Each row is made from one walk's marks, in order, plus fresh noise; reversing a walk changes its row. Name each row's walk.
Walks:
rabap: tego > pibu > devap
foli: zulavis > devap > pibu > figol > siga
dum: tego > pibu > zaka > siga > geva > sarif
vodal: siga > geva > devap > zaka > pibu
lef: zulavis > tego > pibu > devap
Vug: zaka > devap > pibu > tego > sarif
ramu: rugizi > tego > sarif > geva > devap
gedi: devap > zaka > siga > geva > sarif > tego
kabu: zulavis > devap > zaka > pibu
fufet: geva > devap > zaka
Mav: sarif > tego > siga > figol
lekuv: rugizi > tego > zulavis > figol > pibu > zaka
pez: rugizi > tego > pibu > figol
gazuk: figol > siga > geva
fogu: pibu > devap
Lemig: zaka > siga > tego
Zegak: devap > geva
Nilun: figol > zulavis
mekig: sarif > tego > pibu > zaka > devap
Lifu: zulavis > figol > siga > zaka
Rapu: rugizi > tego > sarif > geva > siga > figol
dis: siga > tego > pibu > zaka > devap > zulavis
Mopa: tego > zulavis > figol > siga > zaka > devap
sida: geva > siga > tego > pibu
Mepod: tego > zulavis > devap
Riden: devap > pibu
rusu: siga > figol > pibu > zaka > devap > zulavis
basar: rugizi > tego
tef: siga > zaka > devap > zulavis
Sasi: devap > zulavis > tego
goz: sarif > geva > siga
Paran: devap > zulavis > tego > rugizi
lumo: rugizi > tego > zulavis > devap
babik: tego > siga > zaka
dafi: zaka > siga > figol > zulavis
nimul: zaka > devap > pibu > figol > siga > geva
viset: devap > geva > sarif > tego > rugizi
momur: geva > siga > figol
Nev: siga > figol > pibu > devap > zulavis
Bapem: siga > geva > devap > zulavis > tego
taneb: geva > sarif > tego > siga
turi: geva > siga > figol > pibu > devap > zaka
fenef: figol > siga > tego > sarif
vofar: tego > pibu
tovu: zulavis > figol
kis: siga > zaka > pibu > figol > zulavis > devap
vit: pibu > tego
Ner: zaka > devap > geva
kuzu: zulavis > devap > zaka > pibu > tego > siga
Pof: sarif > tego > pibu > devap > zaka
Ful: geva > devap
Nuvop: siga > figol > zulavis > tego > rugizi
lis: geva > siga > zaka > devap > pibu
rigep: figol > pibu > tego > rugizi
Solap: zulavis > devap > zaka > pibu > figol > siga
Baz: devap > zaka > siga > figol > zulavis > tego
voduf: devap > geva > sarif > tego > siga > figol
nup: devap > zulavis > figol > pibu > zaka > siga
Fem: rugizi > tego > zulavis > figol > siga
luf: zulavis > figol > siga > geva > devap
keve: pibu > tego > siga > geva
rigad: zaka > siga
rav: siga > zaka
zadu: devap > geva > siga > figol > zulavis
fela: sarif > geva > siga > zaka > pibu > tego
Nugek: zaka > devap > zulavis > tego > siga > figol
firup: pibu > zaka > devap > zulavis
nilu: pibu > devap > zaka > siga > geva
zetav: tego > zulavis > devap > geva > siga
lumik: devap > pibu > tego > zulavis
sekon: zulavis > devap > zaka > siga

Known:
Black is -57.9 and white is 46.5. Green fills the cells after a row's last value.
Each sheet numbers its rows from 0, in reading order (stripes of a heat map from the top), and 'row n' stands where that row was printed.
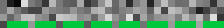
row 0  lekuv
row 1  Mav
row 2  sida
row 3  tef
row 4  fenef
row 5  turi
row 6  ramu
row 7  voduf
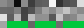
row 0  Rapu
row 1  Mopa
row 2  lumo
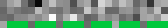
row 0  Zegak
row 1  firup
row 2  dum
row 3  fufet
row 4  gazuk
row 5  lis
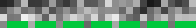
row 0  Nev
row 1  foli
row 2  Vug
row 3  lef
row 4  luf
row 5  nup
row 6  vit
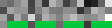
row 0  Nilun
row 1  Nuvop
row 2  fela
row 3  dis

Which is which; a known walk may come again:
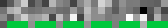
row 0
tef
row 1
Lemig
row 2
taneb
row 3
Ful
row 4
viset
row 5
zadu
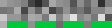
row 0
goz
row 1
Solap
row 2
dum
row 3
fenef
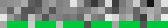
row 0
luf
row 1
nimul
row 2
Ner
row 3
kis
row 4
zetav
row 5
Pof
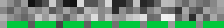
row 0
tovu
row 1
kuzu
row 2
lekuv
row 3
lef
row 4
lumik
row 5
Nev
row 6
momur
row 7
Nilun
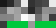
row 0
dis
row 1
Nugek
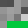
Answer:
nilu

